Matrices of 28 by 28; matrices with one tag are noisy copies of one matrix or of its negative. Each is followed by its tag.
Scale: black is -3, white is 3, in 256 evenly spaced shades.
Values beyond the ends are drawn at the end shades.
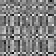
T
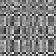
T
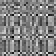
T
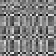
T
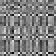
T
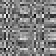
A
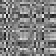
A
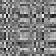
A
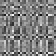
T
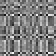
T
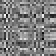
A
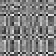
T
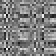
A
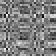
A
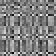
T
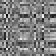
A
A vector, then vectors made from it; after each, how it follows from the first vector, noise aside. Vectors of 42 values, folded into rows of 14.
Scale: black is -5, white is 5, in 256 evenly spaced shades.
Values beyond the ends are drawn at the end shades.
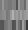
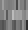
copied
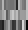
scaled up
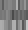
negated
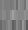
shrunk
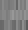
shrunk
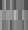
reversed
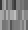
reversed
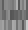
negated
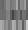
negated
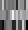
scaled up
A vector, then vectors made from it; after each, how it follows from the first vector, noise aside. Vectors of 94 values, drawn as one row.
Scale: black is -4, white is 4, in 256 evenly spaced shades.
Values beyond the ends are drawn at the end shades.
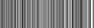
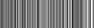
copied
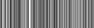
wrapped around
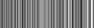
copied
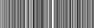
wrapped around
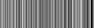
negated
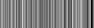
negated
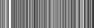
wrapped around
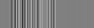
partly zeroed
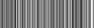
copied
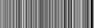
negated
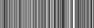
wrapped around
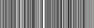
wrapped around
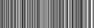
copied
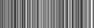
copied
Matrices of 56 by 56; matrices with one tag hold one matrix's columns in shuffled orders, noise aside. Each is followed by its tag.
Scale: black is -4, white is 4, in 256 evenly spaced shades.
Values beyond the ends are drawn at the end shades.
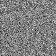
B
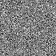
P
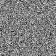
B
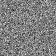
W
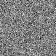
W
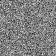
W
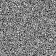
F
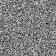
W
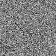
B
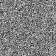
W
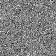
W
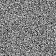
B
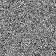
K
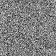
P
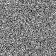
K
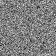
K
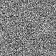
P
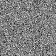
B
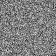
F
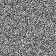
F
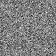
P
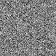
P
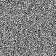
B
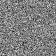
K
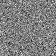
K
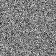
W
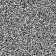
F
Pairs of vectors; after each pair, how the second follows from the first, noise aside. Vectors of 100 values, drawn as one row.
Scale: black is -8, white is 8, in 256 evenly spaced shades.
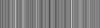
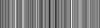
scaled up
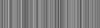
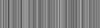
negated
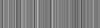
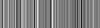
scaled up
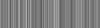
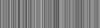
negated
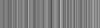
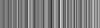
scaled up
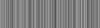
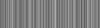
negated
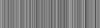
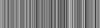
scaled up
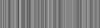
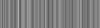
negated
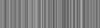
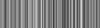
scaled up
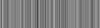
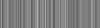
negated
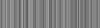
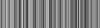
scaled up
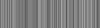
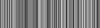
scaled up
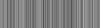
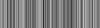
scaled up
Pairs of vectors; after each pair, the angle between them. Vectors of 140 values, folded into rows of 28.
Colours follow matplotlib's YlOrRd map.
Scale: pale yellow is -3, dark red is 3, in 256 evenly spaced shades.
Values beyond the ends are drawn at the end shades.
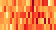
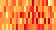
nearly parallel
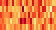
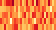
partly aligned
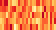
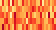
partly opposed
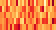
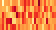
orthogonal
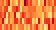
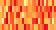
nearly opposite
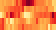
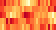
nearly opposite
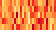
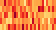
orthogonal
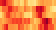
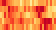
nearly parallel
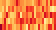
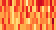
orthogonal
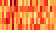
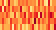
partly opposed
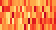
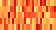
partly opposed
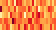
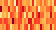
nearly parallel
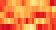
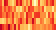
partly aligned
